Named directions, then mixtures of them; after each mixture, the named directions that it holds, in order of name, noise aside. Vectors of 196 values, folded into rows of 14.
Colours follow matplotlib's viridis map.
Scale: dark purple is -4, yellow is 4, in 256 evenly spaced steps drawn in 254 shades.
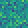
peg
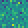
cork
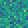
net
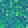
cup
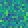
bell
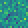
bell, cup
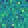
bell, cork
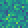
bell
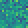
cup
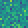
cork, net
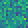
cup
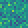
peg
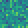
cork, cup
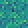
peg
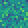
bell, cork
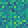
peg
